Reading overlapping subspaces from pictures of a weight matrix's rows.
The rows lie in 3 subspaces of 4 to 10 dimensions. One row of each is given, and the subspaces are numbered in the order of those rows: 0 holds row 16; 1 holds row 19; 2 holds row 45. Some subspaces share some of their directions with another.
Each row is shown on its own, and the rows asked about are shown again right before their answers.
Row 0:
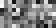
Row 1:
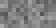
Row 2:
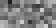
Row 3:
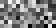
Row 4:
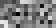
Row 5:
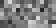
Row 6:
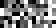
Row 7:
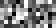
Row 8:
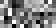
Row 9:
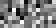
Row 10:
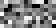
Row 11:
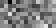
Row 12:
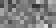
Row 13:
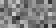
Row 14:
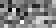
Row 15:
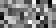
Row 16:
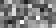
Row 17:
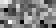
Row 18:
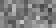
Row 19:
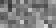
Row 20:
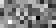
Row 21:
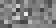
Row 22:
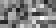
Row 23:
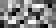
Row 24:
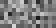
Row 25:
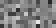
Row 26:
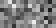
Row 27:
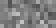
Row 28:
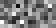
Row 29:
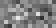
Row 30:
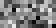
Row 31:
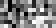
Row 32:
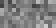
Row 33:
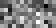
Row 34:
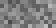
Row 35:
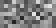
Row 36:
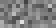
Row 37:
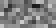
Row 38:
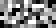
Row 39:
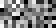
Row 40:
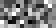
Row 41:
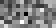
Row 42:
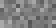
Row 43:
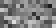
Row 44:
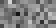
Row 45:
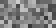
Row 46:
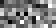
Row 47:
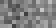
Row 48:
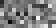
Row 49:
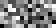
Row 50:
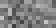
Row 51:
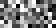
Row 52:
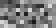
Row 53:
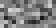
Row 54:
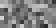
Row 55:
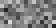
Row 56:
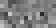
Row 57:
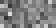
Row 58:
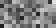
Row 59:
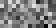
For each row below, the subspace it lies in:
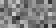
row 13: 1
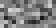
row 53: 1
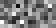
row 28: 2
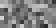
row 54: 1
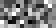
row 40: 2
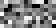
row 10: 2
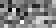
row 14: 1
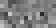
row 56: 1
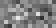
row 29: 1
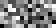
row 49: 1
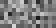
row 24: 1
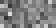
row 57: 1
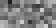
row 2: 0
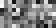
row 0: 2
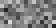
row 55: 2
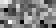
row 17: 2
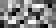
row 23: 2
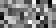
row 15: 1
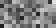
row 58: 1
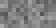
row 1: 1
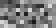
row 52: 0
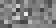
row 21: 1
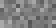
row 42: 0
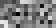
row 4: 0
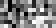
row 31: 1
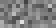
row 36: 0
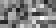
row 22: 1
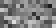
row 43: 1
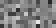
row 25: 1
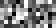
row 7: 1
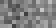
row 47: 1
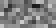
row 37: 2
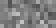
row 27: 0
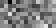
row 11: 1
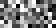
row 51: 2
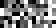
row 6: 0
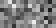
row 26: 0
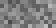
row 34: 2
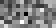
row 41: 1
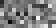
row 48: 0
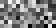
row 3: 2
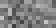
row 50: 1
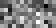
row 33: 1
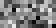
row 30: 0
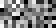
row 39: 0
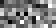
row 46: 0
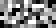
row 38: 2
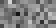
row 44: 0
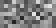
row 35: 1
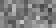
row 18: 0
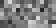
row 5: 0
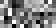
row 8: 1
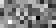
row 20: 0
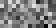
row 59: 2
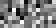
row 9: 1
